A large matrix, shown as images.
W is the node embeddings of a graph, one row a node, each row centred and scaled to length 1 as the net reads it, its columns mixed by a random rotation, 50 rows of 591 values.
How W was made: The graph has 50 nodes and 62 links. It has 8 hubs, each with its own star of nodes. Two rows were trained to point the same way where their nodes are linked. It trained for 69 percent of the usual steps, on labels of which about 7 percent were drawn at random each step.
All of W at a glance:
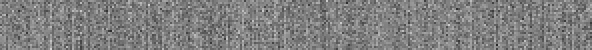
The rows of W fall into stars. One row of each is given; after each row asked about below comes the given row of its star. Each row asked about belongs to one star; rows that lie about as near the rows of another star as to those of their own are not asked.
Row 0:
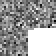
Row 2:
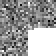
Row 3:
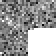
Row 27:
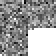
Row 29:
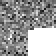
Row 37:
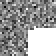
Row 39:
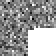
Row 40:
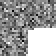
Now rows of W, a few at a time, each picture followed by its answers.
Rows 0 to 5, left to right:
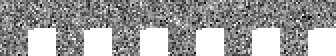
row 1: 40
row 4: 27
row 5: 29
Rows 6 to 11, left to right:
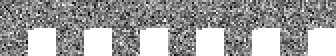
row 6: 37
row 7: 3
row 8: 40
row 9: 27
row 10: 39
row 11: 2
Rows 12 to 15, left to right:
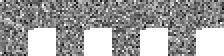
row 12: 3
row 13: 2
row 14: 27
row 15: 39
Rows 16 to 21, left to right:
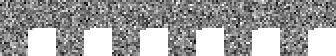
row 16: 27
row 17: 39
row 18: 29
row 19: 40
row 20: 37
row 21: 29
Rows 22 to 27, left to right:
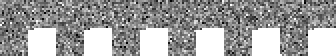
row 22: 0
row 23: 40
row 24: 2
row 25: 2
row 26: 29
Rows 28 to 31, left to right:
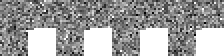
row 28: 0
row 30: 39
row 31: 27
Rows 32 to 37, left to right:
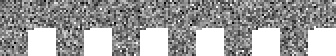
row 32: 2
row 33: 2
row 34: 29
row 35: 39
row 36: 29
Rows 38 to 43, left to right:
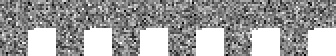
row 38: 39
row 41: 27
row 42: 37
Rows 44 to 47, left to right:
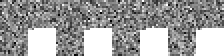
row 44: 37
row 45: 0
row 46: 2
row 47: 40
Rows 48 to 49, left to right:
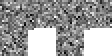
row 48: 40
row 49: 37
